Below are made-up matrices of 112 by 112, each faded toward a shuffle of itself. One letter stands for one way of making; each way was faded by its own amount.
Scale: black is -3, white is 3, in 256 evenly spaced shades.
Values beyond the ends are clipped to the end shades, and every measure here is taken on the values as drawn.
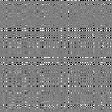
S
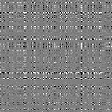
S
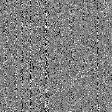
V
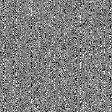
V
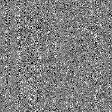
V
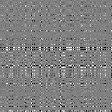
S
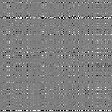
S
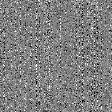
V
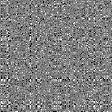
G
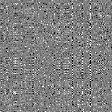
G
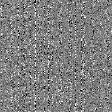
V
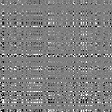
S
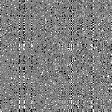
G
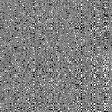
G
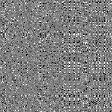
G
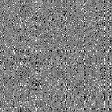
G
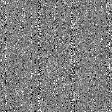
V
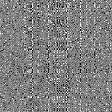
G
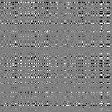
S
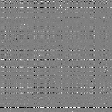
S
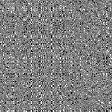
G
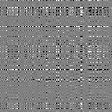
S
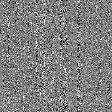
V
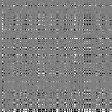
S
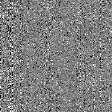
V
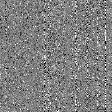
V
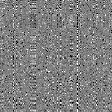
G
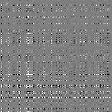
S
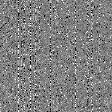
V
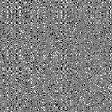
G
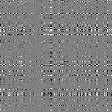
S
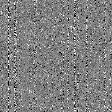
V
